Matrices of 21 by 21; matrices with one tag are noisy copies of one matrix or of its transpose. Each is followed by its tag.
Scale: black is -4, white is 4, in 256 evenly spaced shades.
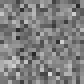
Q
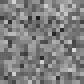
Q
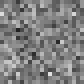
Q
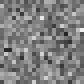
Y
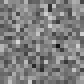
Y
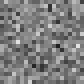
Y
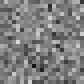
Y
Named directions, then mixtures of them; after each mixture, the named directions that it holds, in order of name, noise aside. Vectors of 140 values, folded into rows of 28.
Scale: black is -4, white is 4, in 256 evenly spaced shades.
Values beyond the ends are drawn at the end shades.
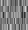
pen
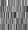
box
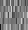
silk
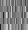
pen, silk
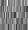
box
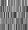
box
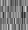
pen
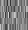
box, silk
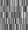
pen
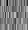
box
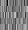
box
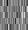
box, pen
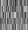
box, pen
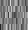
box, silk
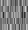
pen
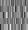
pen, silk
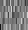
silk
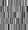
box, pen
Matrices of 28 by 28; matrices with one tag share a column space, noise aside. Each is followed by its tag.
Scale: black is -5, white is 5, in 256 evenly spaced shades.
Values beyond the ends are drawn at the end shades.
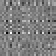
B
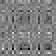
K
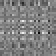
B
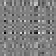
B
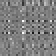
B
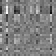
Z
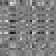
B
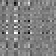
B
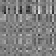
Z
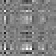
K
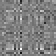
K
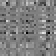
B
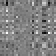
B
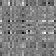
B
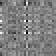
B
